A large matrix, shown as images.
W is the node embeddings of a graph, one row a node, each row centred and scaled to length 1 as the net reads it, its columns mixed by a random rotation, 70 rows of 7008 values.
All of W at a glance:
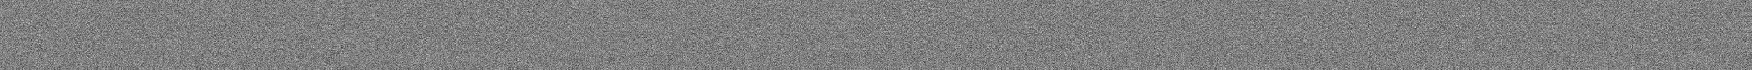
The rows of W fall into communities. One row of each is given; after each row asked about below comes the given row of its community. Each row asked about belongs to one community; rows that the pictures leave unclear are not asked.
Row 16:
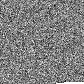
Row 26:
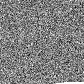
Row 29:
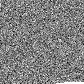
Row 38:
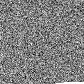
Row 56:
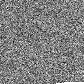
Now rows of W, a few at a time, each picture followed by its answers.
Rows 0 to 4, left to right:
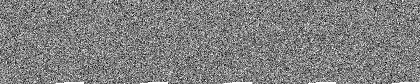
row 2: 56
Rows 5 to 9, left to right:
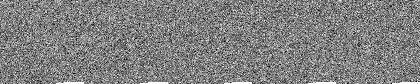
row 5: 16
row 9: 16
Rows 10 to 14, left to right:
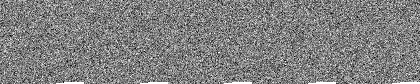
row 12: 29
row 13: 56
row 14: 29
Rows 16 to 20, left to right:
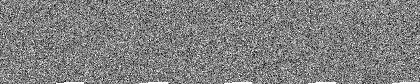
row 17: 56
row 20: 29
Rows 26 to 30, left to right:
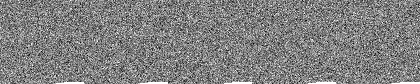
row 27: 26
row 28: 56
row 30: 38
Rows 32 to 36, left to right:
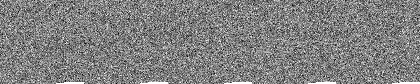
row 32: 16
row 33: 29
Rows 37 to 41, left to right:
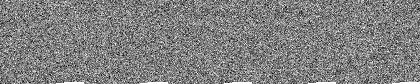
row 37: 29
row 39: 56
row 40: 16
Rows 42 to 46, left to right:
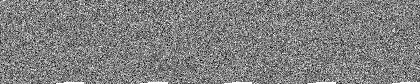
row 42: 16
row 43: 29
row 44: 56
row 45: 56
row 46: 29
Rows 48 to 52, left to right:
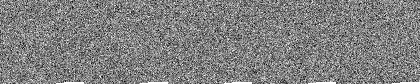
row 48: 16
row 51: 29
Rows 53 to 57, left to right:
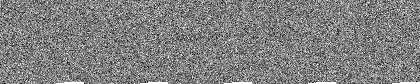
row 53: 29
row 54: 16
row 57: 56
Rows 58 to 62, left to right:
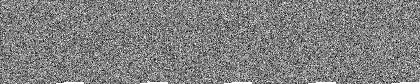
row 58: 16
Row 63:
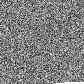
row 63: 38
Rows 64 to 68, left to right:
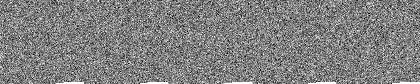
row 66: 26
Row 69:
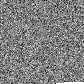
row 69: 16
